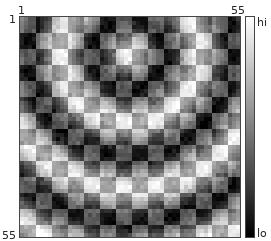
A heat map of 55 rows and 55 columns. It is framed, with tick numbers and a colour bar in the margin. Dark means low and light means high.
Slope: none. Rings: centred on the top middle. Ninth with the lowest average: top middle.
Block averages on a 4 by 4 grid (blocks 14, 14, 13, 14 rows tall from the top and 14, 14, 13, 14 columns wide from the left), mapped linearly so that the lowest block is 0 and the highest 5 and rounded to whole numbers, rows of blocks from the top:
3103
1441
5115
2222
